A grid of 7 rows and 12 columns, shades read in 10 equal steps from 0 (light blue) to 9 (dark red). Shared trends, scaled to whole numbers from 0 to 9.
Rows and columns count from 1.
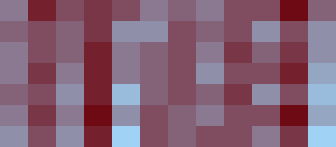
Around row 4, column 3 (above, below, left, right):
5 3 7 8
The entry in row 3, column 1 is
4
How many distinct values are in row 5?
6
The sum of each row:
70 58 64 63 56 65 54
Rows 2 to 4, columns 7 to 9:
6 5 6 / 6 4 7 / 6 3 6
